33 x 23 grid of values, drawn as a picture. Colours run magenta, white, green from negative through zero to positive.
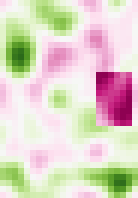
Odd patch: lower, in the middle right. Average level on the scale: 50%. Grain: blotchy. Ninth with the lowest average: middle right. Stripes: none. Roughest part: middle right.
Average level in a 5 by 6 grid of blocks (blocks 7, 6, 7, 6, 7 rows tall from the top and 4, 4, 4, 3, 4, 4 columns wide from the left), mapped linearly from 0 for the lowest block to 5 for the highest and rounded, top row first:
444323
531212
223310
332333
433345
